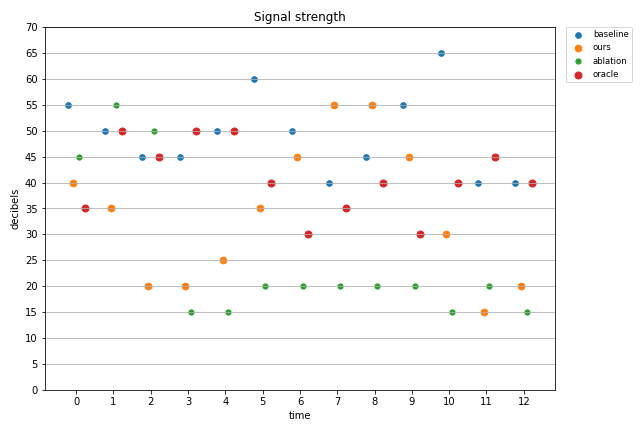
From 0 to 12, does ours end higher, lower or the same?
lower
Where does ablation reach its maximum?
1
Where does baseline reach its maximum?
10
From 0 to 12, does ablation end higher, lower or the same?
lower
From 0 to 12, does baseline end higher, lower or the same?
lower
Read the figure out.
Title: Signal strength
x-axis: time, ticks 0 1 2 3 4 5 6 7 8 9 10 11 12
y-axis: decibels, ticks 0 5 10 15 20 25 30 35 40 45 50 55 60 65 70
Legend: baseline, ours, ablation, oracle
Values:
baseline: 55 50 45 45 50 60 50 40 45 55 65 40 40
ours: 40 35 20 20 25 35 45 55 55 45 30 15 20
ablation: 45 55 50 15 15 20 20 20 20 20 15 20 15
oracle: 35 50 45 50 50 40 30 35 40 30 40 45 40
